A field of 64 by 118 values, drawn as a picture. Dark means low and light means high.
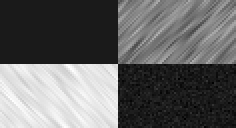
The table splits into 2 rows of 2 panels. Panel 1,1: very low, flat. Panel 1,2: middling, slanting up to the right. Panel 2,1: very high, slanting down to the right, faint in contrast. Panel 2,2: very low, fine-grained, faint in contrast.
